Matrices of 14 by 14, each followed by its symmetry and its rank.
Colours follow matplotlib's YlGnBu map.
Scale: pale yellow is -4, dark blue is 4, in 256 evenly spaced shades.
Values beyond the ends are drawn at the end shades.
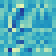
neither, rank two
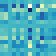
neither, rank two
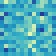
neither, rank three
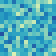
neither, full rank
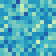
neither, full rank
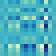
neither, rank one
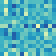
neither, rank three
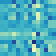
neither, rank three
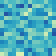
neither, rank three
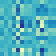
neither, rank two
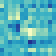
neither, rank three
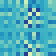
neither, rank two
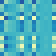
neither, rank one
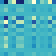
neither, rank one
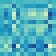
neither, rank two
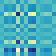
neither, rank one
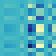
neither, rank one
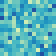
neither, full rank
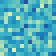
neither, full rank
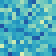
neither, full rank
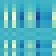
neither, rank one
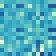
neither, rank three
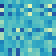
neither, rank two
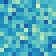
neither, full rank
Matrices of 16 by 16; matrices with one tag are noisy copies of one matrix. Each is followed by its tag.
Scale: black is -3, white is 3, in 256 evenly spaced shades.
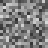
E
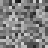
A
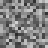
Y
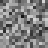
E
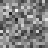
E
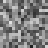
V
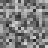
Y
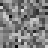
V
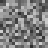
E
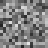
E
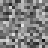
A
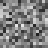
E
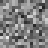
E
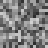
V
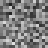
A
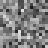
V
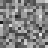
Y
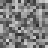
Y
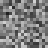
A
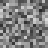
E
